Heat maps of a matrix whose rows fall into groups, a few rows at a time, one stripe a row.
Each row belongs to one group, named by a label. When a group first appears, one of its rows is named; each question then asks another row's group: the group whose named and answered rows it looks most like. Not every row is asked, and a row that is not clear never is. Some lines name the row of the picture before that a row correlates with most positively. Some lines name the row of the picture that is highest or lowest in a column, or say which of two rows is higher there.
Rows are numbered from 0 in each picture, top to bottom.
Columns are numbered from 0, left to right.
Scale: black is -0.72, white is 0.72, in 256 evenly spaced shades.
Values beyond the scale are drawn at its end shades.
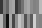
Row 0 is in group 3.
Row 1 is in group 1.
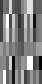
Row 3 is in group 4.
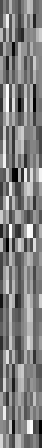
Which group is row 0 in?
3
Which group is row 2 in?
4
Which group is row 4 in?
1
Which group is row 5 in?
1
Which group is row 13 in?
3
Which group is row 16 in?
3
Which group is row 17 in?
1
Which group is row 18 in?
3
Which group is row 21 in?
3
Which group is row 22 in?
3
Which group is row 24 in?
3
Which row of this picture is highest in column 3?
16
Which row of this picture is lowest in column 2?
17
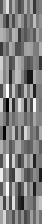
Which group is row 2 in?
4
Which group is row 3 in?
3
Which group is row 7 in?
1
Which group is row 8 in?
1
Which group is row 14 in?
4
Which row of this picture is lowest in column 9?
5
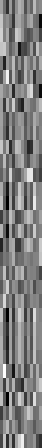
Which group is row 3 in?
4
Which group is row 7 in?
4
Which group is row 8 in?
1
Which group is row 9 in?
1
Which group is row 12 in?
3
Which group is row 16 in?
1
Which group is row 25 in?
1
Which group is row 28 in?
1
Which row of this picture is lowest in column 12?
31
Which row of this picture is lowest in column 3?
10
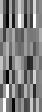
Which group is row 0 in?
1
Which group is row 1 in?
1
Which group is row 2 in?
4
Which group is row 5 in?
1
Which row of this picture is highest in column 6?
1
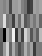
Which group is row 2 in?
4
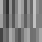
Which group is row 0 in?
1
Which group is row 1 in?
1
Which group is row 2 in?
3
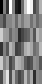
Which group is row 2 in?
4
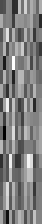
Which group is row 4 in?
4
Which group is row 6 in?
1
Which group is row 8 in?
4
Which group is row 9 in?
4
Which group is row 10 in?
4
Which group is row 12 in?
3
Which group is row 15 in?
1
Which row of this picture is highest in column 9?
11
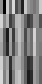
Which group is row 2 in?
1
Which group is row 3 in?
1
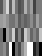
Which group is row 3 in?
3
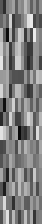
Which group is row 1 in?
3
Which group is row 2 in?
1
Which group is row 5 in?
4
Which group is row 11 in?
3
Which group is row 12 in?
1
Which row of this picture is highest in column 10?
1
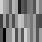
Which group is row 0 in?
4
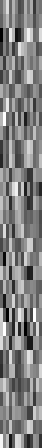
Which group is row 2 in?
3
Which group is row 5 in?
3
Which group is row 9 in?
1
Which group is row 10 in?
3
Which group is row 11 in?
3
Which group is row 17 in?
3
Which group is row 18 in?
4
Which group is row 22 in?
1
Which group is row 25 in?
3
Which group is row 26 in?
3
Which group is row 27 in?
4
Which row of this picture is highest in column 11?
22
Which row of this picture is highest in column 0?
31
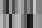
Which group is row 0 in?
1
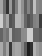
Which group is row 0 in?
1
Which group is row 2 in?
3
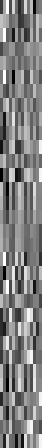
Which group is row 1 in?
4
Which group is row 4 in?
4
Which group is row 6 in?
1
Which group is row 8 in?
4
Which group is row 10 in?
3
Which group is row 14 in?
1
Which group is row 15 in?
1
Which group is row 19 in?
4
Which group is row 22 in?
3
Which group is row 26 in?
1
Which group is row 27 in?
1
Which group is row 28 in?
3
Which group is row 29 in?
1
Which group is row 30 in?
3
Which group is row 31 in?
4
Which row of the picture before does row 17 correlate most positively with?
1
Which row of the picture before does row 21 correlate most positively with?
1
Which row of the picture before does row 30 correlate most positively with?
2
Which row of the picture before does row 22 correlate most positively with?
2
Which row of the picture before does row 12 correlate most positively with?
2
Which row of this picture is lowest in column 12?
23
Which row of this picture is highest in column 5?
18
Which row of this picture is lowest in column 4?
5
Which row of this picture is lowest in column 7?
31
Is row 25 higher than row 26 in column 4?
Yes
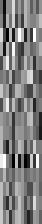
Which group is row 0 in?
4
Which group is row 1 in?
4
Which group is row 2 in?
1
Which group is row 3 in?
4
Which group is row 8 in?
3
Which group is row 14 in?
1
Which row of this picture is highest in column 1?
11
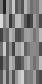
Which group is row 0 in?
4
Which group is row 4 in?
3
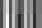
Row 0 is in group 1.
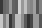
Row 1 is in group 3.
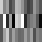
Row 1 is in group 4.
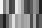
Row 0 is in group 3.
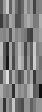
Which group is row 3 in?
1
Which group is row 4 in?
1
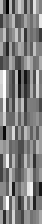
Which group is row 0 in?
1
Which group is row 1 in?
3
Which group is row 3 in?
1
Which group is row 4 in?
3
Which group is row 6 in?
4
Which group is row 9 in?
4
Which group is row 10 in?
4
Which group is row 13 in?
3
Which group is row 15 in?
4
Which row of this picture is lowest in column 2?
0
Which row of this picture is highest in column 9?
13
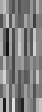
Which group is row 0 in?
4
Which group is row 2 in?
1
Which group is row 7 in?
4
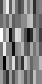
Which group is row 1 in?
3
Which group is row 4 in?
4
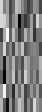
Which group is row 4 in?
4
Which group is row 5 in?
4
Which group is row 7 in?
1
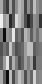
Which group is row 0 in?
1
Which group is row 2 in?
4
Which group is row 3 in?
3
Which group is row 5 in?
1
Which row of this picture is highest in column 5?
1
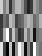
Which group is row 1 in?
3
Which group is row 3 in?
1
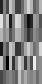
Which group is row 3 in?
3
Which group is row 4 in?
1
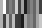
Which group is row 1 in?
4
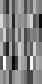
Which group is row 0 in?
1
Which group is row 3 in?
1
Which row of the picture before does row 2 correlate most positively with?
0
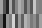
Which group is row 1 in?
4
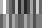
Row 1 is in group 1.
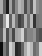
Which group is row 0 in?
1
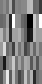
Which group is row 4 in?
4
